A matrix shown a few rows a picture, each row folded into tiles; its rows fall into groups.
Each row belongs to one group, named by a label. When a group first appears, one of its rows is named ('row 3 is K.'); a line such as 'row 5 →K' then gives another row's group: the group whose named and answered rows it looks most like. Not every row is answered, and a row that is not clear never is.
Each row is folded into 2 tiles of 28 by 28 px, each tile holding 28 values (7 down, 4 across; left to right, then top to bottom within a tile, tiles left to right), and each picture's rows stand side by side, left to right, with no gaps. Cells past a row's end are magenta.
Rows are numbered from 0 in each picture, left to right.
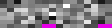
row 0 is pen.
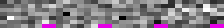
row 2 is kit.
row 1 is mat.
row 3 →pen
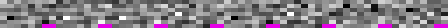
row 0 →kit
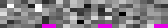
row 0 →pen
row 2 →mat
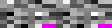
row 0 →mat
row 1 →mat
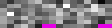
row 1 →pen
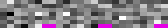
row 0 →mat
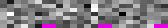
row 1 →pen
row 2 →mat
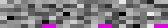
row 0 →kit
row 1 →mat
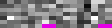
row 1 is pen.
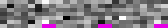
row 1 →kit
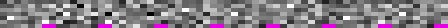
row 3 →pen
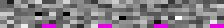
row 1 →mat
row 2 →kit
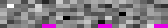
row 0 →pen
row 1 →kit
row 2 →mat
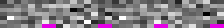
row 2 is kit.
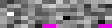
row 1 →kit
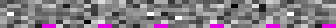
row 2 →mat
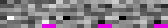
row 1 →kit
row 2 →kit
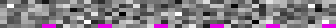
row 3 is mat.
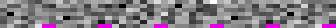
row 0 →mat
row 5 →mat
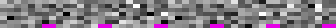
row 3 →kit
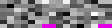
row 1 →mat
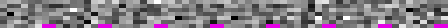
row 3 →kit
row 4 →kit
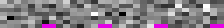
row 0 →kit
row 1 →mat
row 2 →mat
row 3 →pen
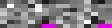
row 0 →pen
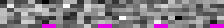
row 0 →pen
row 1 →pen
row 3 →kit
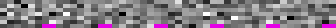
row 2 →mat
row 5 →kit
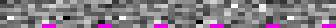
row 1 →kit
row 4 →pen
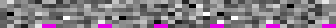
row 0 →mat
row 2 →kit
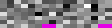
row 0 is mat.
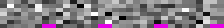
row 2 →kit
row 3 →pen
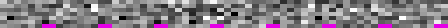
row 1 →pen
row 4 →mat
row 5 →pen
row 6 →pen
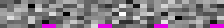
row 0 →pen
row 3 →kit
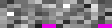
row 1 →pen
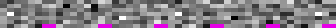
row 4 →kit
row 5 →mat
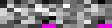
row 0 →pen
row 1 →pen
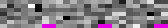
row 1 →kit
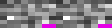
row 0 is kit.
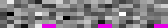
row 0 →mat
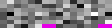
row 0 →mat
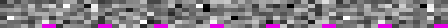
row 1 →pen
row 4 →kit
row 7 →pen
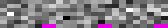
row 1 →kit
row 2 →pen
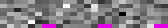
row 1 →pen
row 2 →mat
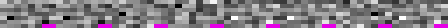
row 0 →kit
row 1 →kit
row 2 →mat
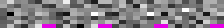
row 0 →mat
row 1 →mat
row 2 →mat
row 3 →pen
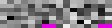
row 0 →kit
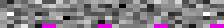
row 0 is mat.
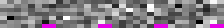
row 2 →pen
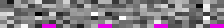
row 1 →mat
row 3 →pen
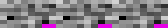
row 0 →kit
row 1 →kit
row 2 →kit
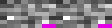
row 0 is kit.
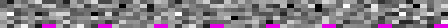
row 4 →kit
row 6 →pen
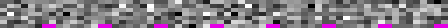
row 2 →pen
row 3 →mat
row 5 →pen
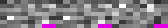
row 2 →pen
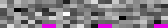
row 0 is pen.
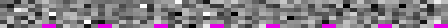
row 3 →mat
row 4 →mat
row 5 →kit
